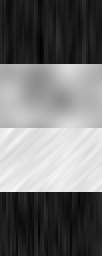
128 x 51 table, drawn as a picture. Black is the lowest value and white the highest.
It is made of 4 by 1 panels. Panel 1,1: very low, streaked downward, faint in contrast. Panel 2,1: high, smooth. Panel 3,1: very high, slanting up to the right, faint in contrast. Panel 4,1: very low, streaked downward, faint in contrast.
